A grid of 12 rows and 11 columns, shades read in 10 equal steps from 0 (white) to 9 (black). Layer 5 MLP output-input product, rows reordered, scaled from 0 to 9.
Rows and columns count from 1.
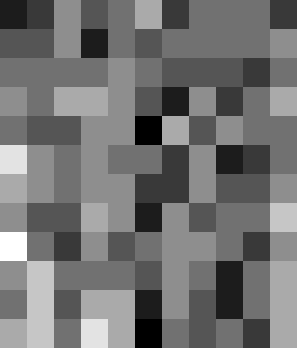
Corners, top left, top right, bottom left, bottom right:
8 7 3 3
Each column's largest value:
8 7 7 8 6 9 8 6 8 7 7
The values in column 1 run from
0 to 8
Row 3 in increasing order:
4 5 5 5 5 5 5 6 6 6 7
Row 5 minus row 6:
4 2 1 0 -1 4 -4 2 -4 -2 0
